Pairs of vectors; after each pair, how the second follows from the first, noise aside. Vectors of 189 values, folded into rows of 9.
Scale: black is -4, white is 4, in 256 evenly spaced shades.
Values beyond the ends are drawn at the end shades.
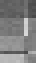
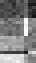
scaled up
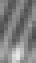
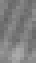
shrunk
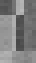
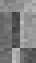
reversed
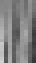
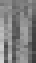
copied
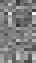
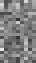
reversed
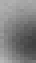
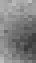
copied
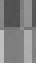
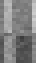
reversed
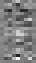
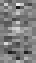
reversed
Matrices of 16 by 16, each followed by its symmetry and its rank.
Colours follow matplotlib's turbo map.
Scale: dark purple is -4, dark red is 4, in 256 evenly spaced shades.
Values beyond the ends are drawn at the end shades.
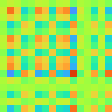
symmetric, rank one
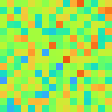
antisymmetric, full rank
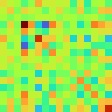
symmetric, rank three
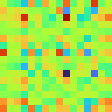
neither, rank three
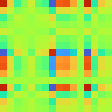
symmetric, rank one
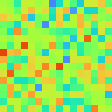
antisymmetric, full rank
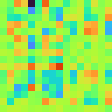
neither, rank three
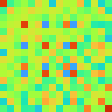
symmetric, rank three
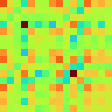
symmetric, rank three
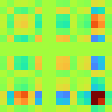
symmetric, rank one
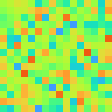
antisymmetric, full rank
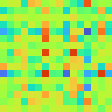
neither, rank three
